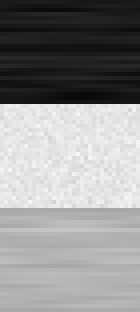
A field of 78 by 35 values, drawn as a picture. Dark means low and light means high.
The table splits into 3 rows of 1 panel. Panel 1,1: very low, streaked across, faint in contrast. Panel 2,1: very high, fine-grained, faint in contrast. Panel 3,1: high, streaked across, faint in contrast.
